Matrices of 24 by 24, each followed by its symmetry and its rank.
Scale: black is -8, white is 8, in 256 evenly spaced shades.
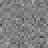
neither, rank five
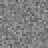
antisymmetric, full rank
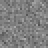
antisymmetric, full rank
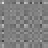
symmetric, rank two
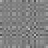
symmetric, rank two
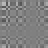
symmetric, rank one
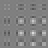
symmetric, rank one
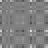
symmetric, rank one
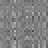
neither, rank three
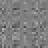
neither, rank three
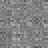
neither, rank five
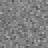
antisymmetric, full rank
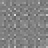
symmetric, rank three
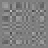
symmetric, rank two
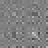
symmetric, rank three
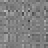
neither, rank three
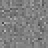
neither, rank five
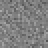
antisymmetric, full rank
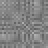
symmetric, rank three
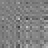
symmetric, rank two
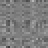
neither, rank three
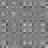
symmetric, rank three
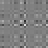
symmetric, rank one
